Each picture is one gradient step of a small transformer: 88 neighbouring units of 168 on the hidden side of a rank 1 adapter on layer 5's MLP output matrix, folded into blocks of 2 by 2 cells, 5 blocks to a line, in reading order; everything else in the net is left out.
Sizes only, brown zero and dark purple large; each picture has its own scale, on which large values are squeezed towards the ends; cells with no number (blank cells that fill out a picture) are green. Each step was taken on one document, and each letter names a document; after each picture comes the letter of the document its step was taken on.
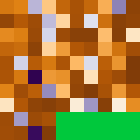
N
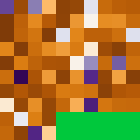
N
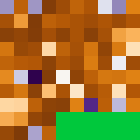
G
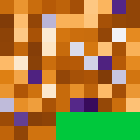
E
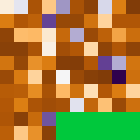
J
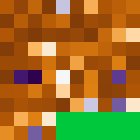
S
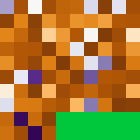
N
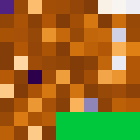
G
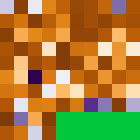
G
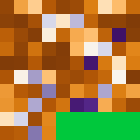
E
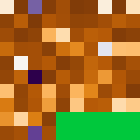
G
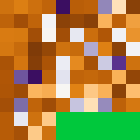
J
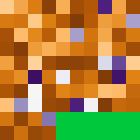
J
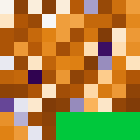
N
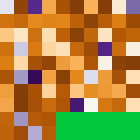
N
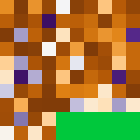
S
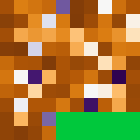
J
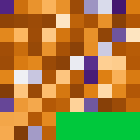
E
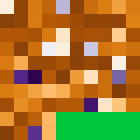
S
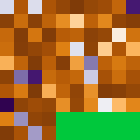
N
